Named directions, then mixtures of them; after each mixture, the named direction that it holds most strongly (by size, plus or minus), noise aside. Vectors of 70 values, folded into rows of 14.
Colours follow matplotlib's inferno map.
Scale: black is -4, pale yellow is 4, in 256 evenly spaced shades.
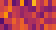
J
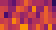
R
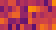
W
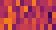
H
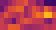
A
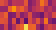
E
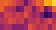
A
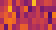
H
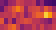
A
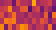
H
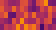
W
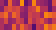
J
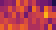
A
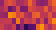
E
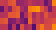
W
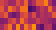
W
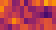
A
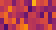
J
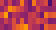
J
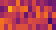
H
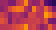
A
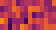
W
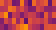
J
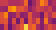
E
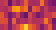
E
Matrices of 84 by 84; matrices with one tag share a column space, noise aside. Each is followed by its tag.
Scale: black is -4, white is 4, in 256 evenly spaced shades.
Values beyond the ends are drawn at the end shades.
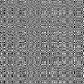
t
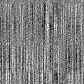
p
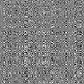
t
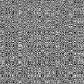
t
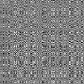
t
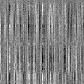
p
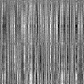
p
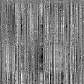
p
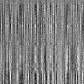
p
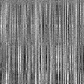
p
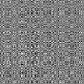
t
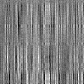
p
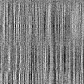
p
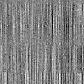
p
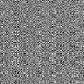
t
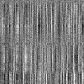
p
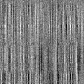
p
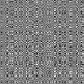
t
